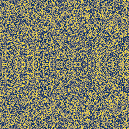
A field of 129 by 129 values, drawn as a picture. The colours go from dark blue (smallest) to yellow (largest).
Fine speckle covers the field. No seam splits the table. Overall the values sit about 50% of the way up the scale. No overall slope runs across the table. The histogram is flat. No row or column stands out. It is mirror symmetric from top to bottom.
